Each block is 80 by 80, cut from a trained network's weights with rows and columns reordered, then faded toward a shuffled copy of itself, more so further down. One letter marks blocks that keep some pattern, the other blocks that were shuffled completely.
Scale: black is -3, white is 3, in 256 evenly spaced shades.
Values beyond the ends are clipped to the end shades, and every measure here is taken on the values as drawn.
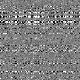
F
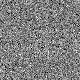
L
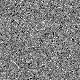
L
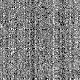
F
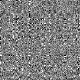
F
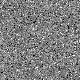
L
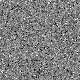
L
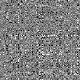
F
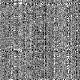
F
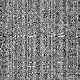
F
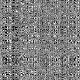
F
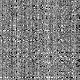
F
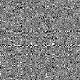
F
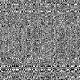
F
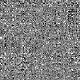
F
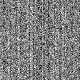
F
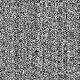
F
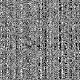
F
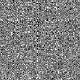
F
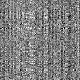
F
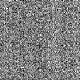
F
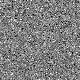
L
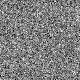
L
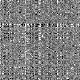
F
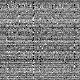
F
